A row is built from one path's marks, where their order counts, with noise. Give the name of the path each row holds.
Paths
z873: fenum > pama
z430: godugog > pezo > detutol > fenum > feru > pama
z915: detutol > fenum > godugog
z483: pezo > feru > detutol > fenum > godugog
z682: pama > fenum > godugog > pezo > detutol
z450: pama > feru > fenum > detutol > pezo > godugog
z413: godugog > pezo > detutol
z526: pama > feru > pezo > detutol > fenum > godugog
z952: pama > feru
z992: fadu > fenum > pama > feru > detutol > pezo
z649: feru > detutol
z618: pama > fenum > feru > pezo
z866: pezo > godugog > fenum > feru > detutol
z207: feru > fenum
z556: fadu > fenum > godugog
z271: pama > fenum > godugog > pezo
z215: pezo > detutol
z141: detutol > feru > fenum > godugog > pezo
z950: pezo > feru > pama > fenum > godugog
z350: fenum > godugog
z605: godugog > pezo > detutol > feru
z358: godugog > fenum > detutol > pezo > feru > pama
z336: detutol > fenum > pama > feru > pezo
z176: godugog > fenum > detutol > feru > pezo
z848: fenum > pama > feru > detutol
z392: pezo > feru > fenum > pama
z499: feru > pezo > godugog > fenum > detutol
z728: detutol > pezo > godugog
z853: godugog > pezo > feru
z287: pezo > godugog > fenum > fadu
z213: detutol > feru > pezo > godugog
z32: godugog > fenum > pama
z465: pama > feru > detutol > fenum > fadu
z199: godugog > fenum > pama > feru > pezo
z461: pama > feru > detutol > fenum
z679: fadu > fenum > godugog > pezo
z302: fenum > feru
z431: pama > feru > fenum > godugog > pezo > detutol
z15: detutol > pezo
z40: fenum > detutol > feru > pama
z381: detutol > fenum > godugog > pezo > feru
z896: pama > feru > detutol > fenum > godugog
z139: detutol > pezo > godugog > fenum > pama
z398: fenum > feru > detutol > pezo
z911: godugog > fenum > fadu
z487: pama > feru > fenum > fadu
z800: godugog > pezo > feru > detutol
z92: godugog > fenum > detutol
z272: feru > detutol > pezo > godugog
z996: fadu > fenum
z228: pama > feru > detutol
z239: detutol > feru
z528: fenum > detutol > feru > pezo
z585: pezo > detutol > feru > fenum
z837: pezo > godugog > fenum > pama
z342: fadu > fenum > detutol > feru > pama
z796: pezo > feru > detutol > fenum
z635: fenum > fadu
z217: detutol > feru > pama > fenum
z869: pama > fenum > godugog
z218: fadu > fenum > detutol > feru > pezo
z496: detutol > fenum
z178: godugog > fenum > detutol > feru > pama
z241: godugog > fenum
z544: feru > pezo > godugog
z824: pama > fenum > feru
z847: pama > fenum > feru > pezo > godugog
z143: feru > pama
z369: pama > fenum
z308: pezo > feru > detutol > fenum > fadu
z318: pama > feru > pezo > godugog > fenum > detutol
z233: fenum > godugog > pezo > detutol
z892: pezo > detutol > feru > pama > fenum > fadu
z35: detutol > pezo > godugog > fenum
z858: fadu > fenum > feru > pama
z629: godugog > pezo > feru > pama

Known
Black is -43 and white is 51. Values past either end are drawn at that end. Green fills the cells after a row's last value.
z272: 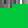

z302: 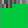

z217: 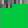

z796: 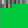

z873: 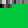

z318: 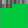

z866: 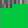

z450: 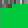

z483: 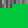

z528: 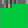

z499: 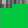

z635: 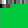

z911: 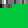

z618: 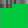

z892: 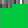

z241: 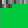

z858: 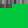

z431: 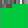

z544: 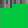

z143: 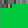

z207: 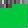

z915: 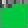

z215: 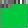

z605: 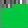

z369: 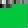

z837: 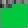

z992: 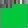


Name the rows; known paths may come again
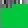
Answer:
z585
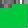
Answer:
z728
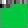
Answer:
z635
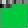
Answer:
z873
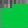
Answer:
z213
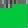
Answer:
z528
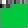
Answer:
z996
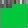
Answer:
z430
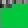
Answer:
z32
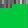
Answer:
z358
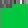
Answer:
z431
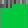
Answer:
z342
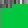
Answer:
z992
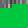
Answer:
z800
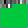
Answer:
z239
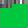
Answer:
z892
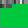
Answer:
z139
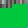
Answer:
z465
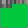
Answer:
z318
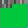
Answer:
z896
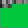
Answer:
z869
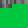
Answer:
z847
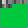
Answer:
z915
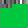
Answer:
z398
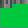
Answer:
z544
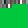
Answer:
z649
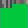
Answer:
z381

